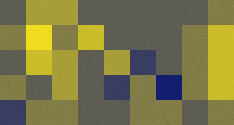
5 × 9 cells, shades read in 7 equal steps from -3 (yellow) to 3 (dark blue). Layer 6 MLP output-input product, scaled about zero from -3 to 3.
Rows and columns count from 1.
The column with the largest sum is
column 7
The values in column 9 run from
-2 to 0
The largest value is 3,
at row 4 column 7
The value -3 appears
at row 2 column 2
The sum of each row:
4 -4 -1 4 5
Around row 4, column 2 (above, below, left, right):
-2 0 0 -1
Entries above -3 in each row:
9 8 9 9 9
